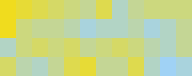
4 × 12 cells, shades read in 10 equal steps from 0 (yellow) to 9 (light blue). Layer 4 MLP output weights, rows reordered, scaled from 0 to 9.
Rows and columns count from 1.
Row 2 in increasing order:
0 4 5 5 5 6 6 7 7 7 8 8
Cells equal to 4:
9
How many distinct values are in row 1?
7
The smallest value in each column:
0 1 2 3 2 1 2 3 2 4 4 4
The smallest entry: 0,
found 2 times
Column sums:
10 15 17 17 15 19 18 22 17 25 27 22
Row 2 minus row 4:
-3 -2 -2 0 4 7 2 2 4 1 -2 -3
